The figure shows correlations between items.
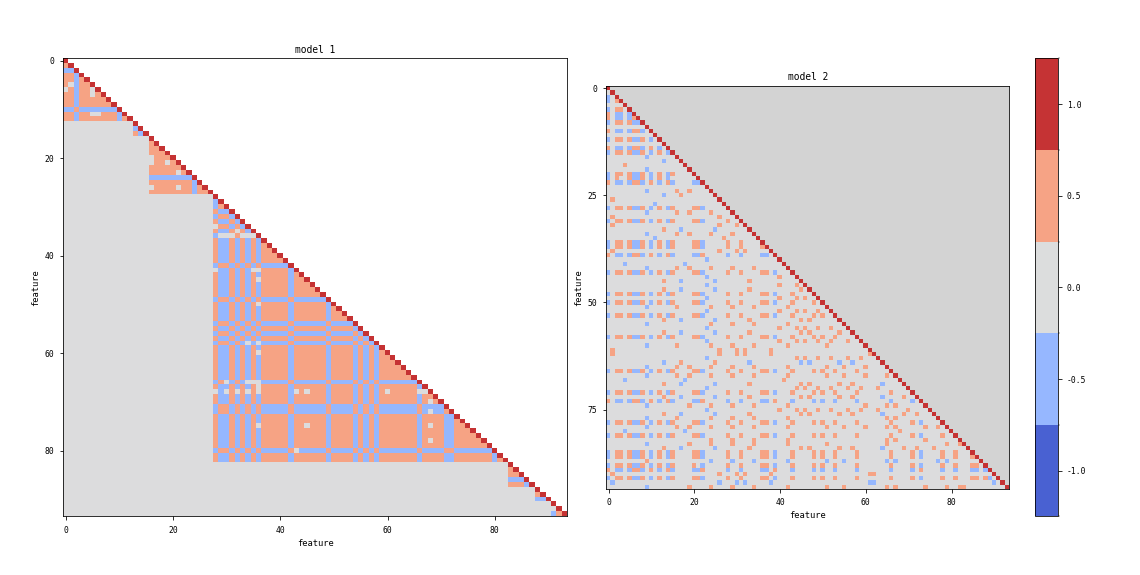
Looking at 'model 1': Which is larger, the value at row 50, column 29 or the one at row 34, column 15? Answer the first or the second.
the second
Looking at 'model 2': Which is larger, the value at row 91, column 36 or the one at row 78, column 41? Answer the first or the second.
the first
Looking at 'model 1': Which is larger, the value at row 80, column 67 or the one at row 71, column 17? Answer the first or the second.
the second
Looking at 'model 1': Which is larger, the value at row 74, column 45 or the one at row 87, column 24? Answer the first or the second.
the first
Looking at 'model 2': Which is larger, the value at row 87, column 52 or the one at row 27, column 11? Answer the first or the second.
the first
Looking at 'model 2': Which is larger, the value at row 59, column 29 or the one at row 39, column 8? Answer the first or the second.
the first
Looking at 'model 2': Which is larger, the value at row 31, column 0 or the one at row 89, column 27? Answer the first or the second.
the second
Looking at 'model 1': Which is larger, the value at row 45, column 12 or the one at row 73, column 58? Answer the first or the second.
the first
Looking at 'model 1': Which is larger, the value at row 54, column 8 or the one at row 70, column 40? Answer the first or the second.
the second
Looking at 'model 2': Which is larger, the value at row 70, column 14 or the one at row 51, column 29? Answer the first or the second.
the second
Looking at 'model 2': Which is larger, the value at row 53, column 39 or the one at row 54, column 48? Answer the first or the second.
the second
